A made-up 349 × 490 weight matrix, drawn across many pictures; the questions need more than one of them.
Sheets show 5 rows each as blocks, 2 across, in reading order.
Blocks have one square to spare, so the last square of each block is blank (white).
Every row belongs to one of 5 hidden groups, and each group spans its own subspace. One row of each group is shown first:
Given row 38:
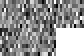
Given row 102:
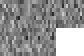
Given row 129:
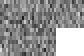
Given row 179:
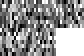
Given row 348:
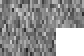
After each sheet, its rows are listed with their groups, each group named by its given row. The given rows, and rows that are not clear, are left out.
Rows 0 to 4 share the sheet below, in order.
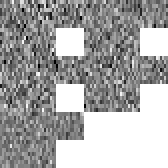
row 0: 38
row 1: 179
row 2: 179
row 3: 129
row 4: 38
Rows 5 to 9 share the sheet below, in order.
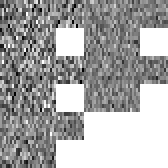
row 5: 129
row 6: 129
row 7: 348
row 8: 102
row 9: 348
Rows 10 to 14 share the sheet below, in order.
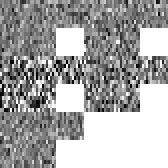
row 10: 348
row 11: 129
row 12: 348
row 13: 102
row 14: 348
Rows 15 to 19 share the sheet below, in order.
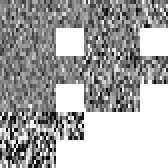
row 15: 129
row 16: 102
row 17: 102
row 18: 179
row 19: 179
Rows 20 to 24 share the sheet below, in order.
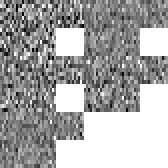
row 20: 348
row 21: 179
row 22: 348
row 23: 179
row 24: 38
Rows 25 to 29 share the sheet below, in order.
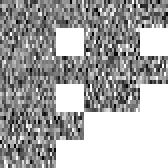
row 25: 38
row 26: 348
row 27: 179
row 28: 102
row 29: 179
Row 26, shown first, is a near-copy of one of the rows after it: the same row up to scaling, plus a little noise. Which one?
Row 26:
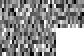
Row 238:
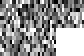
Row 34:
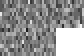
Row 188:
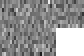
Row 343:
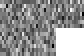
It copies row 188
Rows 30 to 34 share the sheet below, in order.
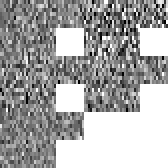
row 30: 102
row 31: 38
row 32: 38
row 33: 179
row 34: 348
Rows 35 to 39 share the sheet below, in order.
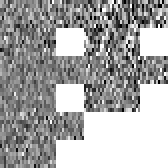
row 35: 348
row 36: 129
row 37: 102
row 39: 38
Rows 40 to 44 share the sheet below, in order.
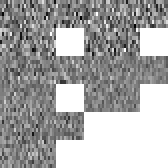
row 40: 38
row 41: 102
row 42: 102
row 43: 38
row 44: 102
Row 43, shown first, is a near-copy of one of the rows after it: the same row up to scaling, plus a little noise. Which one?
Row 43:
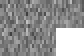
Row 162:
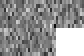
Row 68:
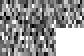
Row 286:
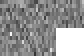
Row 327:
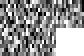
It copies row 327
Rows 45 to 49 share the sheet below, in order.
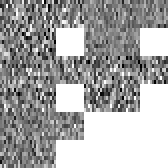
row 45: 348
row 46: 348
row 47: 179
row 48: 179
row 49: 129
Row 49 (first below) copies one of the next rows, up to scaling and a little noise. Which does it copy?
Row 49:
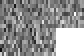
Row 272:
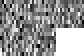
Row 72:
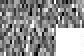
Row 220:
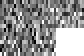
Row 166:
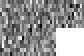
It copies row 220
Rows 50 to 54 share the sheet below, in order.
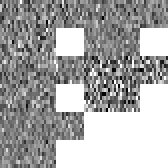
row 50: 102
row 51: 102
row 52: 179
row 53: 129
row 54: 102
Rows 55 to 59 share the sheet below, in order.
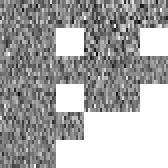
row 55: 348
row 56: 348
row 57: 179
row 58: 129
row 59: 102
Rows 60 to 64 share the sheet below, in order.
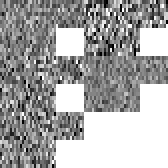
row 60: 129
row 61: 38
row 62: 38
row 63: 102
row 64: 38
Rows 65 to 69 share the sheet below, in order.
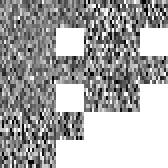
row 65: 102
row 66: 102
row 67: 129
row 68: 38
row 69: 102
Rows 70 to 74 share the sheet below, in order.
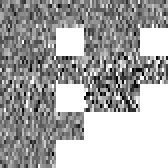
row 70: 348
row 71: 38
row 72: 129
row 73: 129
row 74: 348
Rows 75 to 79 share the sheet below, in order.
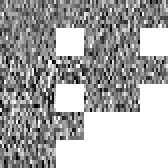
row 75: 38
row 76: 348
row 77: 348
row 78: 38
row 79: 179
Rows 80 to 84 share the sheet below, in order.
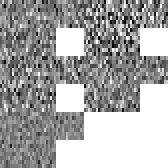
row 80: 179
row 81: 102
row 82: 179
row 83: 348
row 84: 38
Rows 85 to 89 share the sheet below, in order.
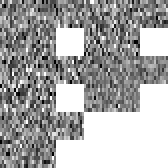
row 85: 179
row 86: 129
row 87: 179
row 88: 348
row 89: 348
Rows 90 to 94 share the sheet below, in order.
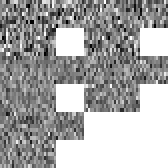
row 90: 129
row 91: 179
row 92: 129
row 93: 348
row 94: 129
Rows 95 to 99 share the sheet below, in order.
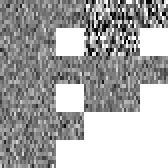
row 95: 348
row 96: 179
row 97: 348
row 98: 348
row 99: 129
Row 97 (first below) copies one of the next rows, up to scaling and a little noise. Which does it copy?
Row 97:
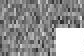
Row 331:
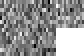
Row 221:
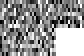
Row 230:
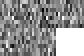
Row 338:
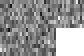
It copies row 221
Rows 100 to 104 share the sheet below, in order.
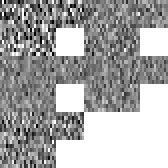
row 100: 102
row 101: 102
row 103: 102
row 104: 102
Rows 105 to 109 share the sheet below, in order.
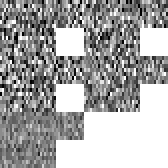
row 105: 38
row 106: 179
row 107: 38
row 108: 38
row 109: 179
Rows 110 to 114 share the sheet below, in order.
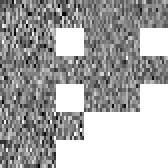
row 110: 129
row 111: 179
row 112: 129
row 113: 102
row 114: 38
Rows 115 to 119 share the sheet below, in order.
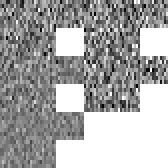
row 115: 38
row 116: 348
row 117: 348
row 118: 102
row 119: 102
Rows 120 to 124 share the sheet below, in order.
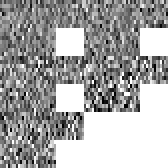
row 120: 129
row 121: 348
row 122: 38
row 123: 102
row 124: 129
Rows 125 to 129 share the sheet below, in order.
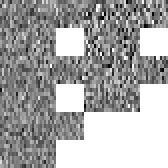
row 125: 179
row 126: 102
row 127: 38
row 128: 129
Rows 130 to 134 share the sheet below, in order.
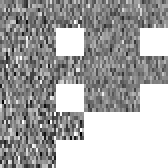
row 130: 38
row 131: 179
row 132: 129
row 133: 179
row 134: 38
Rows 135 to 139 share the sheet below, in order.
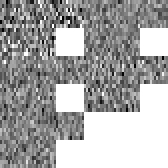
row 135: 348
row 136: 129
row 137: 179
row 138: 179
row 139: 179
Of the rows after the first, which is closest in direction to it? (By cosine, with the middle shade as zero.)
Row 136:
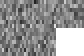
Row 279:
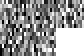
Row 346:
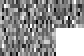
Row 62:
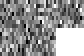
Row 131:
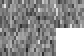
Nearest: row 346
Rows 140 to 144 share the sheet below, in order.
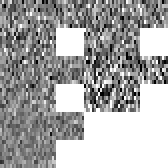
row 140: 179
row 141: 179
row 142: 348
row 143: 179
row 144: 348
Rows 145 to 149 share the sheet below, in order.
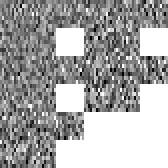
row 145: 348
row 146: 102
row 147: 102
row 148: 179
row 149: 179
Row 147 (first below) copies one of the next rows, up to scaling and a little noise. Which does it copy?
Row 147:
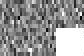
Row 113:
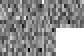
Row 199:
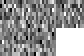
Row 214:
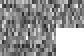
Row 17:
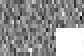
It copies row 17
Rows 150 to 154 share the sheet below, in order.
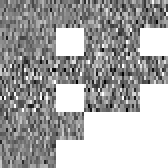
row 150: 38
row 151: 102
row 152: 102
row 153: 179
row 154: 129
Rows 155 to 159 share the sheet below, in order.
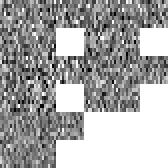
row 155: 38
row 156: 179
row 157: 102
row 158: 129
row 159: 348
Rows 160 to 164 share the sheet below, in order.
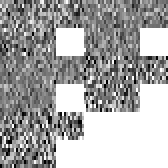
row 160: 129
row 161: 129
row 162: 38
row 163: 129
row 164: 348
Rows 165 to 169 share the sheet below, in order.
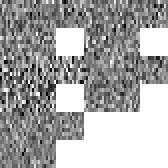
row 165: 179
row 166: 129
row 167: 129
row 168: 129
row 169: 38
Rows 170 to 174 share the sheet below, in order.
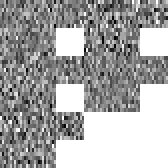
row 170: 38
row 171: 129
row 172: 38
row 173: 102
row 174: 102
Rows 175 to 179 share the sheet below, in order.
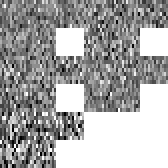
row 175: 179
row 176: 102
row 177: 102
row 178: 38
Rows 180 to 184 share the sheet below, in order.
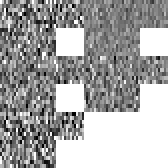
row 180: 38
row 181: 348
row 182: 179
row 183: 129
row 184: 129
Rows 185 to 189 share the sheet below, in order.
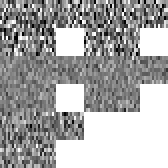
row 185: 38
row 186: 38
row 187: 102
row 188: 348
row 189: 179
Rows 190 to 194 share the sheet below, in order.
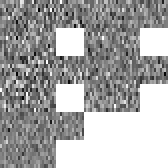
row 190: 38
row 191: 179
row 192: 38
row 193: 102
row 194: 38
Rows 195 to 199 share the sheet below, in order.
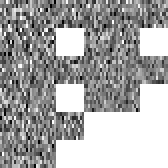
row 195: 129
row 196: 179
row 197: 129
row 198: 348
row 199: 102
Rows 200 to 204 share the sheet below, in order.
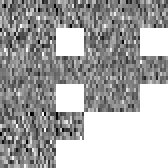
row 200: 179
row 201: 179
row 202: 179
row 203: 348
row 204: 348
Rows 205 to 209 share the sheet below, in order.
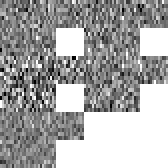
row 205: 129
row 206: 179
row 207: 129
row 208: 179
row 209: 348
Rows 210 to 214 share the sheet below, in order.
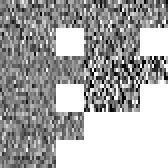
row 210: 38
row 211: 38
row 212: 38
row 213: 348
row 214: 102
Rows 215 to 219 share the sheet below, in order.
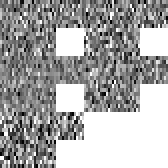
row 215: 38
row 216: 38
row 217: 179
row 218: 129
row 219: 129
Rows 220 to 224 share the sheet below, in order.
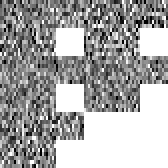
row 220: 129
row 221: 348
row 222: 179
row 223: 129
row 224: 102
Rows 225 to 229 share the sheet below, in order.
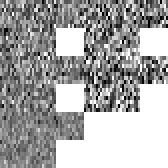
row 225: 38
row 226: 348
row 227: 348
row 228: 179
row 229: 179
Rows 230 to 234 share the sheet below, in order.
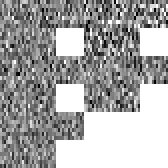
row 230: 348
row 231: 102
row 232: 102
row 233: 179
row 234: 129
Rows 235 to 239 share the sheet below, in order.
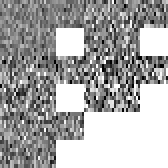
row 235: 348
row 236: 102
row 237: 179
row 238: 348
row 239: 38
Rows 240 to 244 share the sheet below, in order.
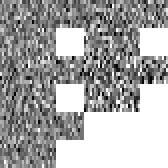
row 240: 102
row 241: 38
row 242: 348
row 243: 179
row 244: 179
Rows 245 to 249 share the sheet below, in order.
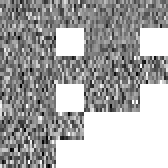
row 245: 179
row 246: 102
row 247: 129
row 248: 348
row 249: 102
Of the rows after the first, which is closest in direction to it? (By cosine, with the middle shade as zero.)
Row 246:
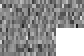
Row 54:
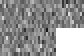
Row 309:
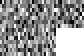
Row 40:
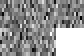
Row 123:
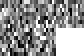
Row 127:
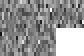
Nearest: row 309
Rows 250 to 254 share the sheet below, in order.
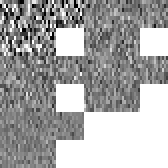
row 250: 102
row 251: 179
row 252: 38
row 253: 129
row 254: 102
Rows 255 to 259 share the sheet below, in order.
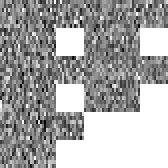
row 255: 38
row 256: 102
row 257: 129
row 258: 348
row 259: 348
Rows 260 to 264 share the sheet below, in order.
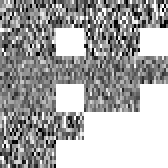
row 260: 348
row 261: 129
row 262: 348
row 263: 179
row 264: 129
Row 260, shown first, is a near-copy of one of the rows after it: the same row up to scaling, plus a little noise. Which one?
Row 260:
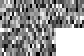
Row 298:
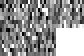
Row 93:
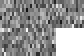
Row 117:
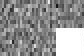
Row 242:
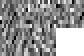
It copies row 93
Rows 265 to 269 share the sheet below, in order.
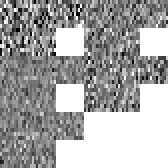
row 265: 129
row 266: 348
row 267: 102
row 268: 129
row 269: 129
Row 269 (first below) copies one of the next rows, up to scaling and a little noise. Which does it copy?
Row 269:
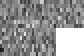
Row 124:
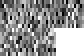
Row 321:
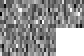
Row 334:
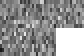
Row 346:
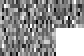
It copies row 334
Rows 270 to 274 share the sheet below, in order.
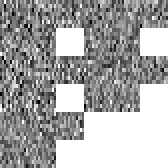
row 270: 129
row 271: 129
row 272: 129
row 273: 129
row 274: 38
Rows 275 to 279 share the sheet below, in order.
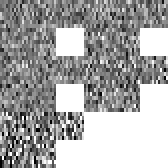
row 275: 348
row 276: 179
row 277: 348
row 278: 38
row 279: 129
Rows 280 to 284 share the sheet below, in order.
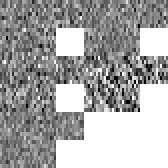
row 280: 102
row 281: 38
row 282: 179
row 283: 129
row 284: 38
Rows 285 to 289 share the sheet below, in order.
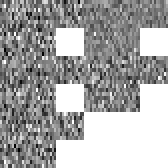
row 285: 179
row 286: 38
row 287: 179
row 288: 38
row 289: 179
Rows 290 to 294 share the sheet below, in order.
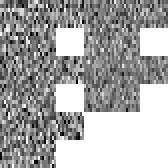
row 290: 38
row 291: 102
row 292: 129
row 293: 179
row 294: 348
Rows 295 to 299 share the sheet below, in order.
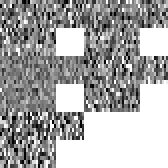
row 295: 102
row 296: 179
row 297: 38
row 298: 348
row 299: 102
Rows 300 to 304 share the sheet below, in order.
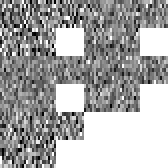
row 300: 38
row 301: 102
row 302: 38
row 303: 179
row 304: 129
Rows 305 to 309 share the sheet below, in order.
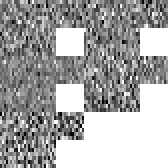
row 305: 38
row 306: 102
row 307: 179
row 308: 102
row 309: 102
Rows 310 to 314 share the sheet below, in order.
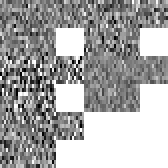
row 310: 38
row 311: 129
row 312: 38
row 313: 102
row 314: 38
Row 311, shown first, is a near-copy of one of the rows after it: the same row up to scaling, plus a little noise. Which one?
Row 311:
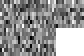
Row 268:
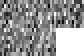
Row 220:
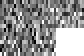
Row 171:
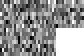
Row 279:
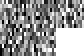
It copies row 171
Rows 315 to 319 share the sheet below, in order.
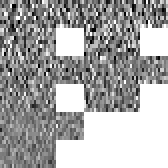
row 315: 102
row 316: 348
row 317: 38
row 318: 129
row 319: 348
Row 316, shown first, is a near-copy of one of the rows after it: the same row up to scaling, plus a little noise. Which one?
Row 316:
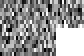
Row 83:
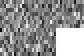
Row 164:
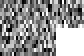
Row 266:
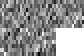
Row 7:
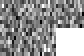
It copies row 164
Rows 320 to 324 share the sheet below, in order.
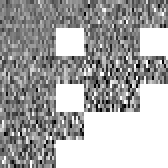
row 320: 348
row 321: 129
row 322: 179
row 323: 102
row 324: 102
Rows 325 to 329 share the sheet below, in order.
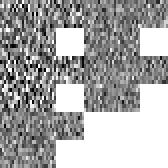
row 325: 348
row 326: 129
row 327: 38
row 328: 129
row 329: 38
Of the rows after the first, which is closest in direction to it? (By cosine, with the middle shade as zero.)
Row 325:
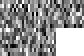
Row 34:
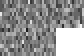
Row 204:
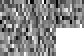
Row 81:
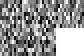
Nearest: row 81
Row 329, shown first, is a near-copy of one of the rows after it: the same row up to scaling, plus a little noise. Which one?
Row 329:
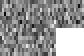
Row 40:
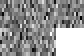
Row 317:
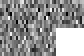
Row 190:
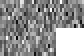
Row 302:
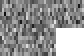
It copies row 302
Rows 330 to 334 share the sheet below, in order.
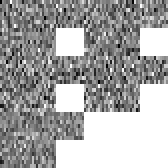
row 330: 38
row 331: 348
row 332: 348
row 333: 38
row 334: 129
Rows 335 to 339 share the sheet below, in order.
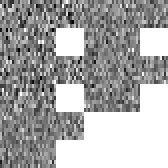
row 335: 102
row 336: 348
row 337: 38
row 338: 348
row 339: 129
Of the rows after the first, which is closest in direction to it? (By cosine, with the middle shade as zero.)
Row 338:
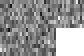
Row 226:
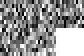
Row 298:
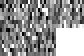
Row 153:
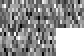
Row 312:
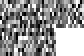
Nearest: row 298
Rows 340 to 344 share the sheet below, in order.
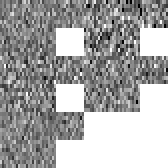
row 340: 102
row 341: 179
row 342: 38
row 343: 348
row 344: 129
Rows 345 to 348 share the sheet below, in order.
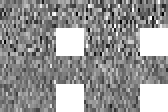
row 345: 102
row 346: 129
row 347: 38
